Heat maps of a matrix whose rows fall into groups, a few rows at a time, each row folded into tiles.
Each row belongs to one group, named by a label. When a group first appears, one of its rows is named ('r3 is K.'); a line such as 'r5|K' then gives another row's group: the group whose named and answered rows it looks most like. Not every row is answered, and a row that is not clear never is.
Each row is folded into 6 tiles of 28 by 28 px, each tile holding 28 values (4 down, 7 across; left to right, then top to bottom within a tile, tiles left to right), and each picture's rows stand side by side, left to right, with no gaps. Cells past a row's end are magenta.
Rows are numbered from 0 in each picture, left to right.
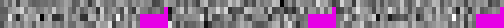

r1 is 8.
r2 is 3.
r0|3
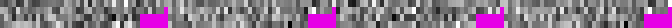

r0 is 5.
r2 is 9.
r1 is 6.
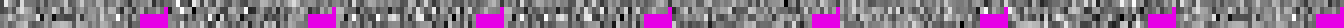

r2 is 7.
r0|3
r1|9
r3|7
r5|6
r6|5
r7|3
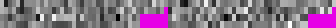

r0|7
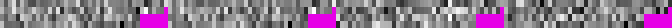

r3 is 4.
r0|6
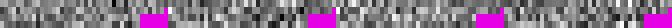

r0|8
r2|4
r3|5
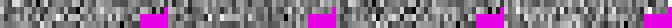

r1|7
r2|4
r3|6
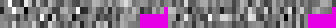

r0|9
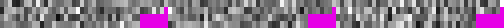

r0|9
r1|5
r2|6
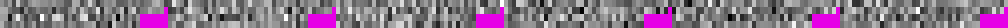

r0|7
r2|6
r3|4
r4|9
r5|9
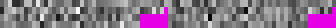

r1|4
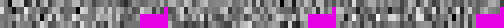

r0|4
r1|8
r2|7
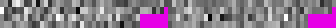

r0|4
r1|3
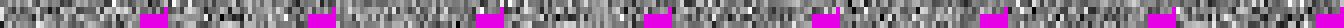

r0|5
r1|3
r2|6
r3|3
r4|9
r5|4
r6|9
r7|5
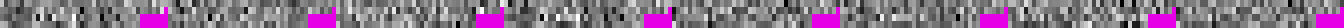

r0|7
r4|8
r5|7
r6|8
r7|8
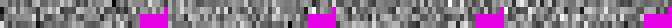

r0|8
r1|6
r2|5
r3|4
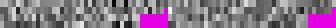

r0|8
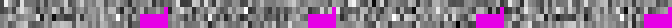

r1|9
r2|4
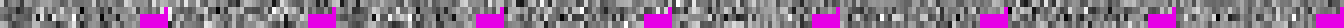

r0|7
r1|5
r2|7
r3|9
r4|3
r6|9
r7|3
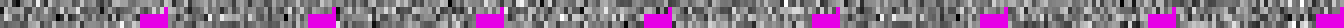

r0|9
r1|7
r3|4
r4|5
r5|7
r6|8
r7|5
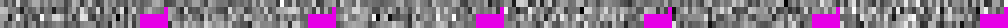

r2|3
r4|8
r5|6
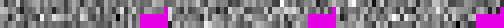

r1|5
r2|4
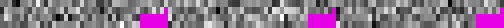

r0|9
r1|5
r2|8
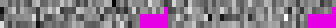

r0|8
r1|3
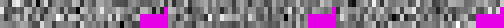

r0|4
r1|7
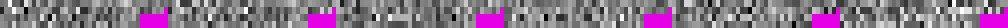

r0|9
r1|9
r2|7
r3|3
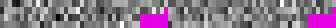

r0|9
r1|5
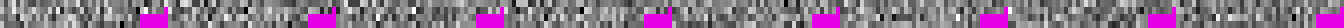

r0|6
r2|9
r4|8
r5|3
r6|5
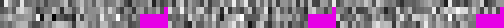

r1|6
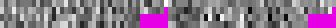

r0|6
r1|7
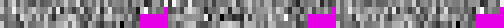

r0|6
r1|3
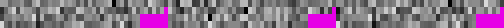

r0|8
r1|4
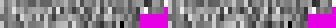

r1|6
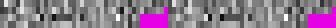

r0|3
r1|3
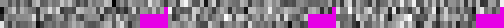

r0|8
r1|4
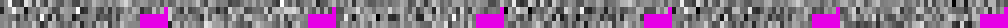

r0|9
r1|5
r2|3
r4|9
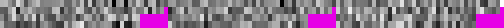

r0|8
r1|8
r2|6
